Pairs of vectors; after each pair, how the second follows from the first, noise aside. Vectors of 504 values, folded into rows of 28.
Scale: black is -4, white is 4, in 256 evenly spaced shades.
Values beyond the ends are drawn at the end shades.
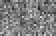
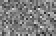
sign-scrambled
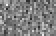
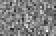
wrapped around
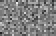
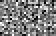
scaled up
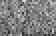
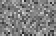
sign-scrambled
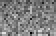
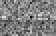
wrapped around
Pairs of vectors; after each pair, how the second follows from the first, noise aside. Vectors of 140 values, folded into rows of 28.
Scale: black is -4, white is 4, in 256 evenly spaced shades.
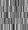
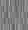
shrunk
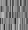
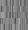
shrunk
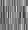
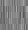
shrunk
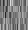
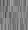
shrunk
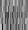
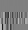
partly zeroed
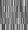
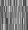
reversed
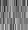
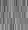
shrunk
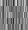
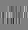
partly zeroed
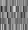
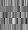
reversed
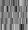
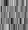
reversed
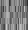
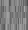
shrunk
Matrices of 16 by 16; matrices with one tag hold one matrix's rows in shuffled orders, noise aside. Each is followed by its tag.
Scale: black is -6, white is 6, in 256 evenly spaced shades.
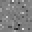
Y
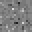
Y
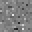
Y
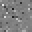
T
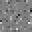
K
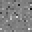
K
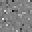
T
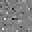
T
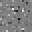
Y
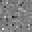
T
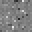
Y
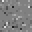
T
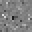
T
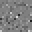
K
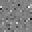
K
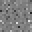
K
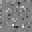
Y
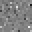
K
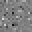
T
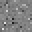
T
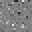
Y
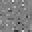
Y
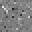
T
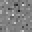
Y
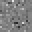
Y
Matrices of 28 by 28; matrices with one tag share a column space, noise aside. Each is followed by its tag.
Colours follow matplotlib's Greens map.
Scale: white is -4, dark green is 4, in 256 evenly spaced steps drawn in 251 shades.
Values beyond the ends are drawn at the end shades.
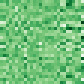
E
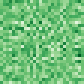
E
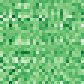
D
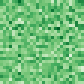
E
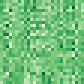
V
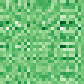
E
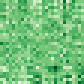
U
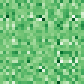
D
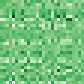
D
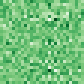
D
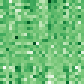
U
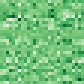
D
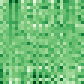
U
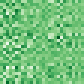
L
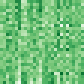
V
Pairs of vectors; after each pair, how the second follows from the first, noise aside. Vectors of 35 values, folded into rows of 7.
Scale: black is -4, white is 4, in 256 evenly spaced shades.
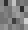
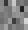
copied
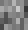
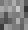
copied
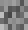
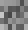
copied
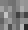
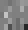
partly zeroed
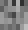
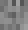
shrunk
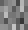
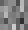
copied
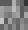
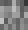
copied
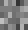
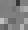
partly zeroed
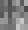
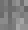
shrunk
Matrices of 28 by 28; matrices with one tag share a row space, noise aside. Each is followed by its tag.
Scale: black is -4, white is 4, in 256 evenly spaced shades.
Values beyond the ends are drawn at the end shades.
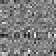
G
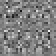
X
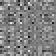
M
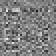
X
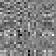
M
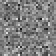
X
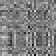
G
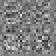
X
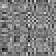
G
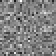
M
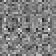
X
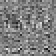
X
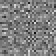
G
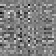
M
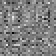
X
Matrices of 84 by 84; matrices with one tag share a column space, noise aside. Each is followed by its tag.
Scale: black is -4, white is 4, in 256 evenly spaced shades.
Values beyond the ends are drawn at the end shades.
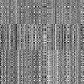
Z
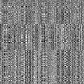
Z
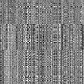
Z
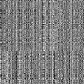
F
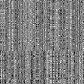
F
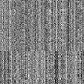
F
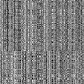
F
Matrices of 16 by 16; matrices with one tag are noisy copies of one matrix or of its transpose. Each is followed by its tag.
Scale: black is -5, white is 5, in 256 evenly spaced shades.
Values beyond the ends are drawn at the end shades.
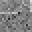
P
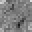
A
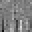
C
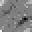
A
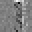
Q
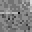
P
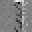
Q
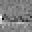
Q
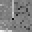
P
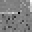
P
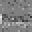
Q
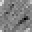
A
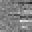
C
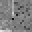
P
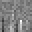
C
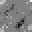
A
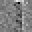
Q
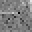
P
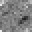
A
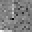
P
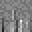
C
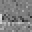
Q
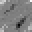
A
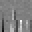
C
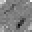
A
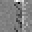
Q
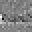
Q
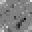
A
